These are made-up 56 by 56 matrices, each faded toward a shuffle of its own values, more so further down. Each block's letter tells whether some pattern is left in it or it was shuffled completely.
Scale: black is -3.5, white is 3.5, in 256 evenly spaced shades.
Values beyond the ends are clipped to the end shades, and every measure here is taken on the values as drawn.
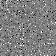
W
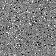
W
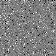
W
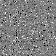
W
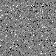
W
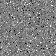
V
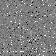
W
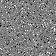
V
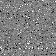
W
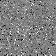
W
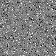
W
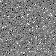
V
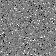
V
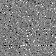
W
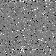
W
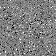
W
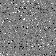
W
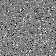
V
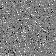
V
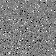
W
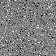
V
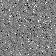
V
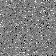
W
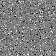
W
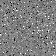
V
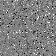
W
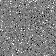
V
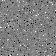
V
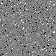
V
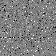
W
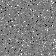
V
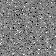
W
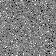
V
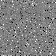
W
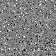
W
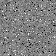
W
